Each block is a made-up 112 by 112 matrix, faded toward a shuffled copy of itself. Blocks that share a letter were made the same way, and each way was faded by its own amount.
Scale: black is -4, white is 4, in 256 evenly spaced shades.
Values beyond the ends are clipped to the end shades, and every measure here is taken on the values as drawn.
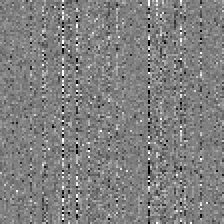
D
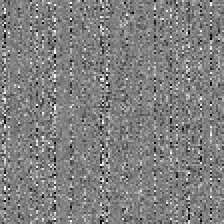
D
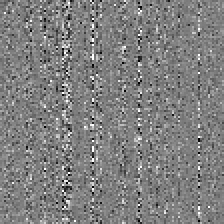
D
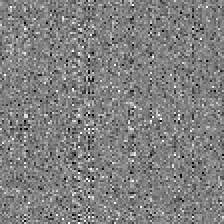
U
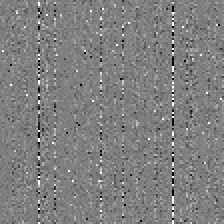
D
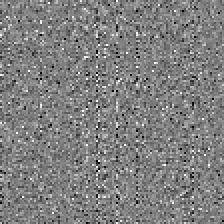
U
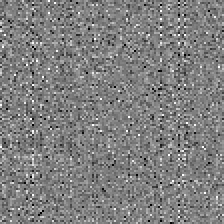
U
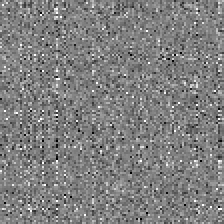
U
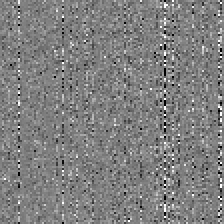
D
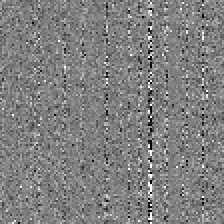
D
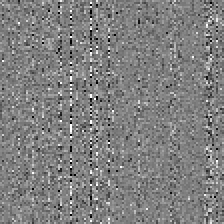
D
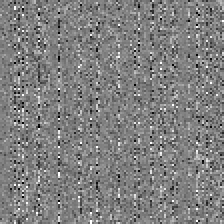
D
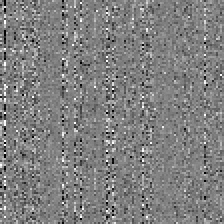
D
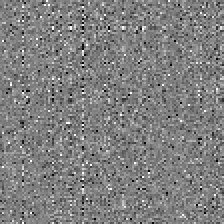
U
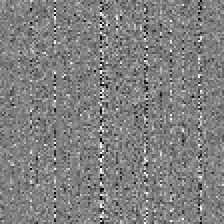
D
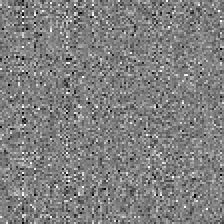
U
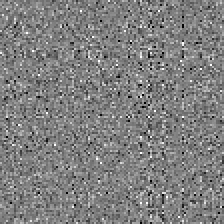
U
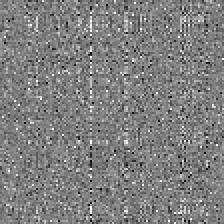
U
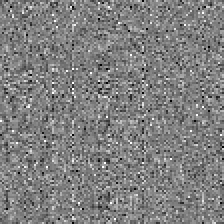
U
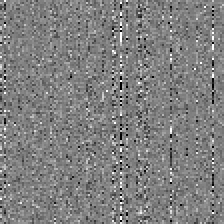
D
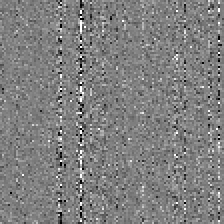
D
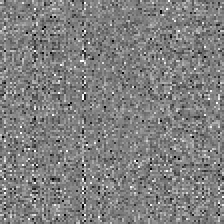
U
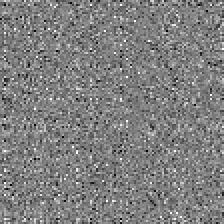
U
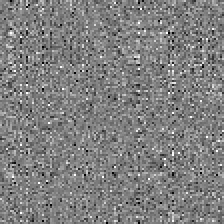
U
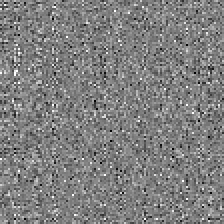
U
